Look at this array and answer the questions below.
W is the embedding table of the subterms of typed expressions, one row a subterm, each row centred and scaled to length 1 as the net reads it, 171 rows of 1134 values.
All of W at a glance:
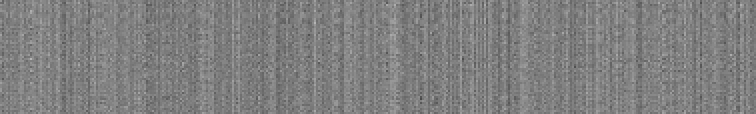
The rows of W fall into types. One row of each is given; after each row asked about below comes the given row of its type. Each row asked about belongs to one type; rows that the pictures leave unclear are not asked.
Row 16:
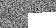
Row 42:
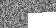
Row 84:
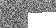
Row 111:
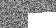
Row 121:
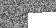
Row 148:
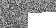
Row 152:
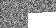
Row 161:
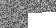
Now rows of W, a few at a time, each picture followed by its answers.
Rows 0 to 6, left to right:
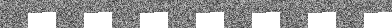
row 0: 84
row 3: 42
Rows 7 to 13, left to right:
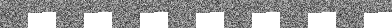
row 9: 161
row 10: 152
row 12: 16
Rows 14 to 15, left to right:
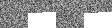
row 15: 16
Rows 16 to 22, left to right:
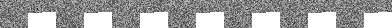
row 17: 148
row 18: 42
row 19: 84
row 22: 111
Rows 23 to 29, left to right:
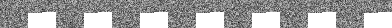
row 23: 42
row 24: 148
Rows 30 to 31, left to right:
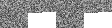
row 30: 16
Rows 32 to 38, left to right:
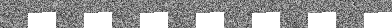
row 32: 121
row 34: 16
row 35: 148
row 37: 148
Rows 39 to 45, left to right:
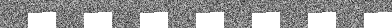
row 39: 121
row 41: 84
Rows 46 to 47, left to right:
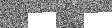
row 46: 121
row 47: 148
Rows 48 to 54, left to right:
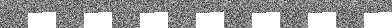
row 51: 152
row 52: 84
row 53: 84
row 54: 84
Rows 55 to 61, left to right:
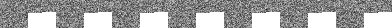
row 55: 161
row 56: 121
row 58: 161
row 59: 152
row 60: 16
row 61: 111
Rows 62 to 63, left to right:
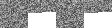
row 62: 161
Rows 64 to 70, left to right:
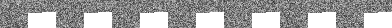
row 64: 148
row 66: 111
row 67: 16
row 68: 152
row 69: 148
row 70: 16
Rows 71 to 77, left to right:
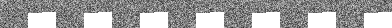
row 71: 84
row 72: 16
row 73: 111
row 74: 152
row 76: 111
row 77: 42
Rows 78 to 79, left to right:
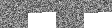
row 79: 152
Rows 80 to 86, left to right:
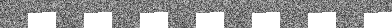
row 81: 148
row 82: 111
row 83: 148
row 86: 16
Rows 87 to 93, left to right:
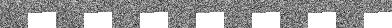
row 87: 148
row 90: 161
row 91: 161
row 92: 111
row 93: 152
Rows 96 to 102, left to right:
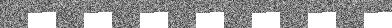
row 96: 42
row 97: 16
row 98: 152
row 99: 152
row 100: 111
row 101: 152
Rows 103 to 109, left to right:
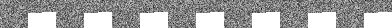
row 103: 161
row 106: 42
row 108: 152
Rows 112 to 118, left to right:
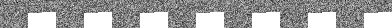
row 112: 121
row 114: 111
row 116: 161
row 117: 121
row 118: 42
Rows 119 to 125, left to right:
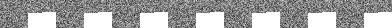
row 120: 152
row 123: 16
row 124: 84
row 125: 84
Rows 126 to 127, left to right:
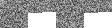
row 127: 121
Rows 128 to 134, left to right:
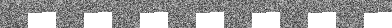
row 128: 148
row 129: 161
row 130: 111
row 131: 16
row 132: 111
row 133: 84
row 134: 121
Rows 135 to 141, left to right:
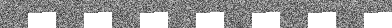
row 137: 16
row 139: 148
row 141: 84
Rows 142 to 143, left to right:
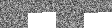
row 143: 121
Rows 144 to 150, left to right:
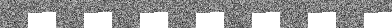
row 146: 148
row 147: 111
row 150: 42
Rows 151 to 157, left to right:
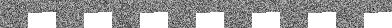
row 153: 148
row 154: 111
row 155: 111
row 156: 161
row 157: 16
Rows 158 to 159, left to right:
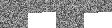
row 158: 152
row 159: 42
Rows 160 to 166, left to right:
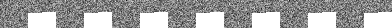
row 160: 42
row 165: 84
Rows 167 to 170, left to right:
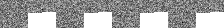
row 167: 152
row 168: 111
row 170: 111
